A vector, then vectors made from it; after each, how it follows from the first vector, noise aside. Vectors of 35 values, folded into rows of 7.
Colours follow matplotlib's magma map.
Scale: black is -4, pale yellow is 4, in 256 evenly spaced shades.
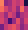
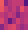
shrunk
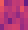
shrunk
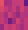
shrunk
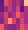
negated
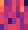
copied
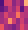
negated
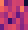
copied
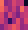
copied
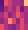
negated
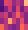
negated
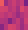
shrunk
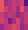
shrunk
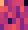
copied
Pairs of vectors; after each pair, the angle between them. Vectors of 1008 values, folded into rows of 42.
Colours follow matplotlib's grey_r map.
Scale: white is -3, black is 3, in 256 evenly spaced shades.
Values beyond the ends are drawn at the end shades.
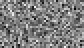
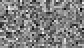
orthogonal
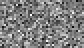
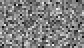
nearly parallel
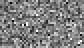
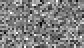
orthogonal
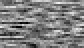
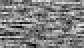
nearly parallel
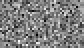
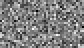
partly aligned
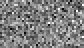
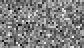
partly opposed
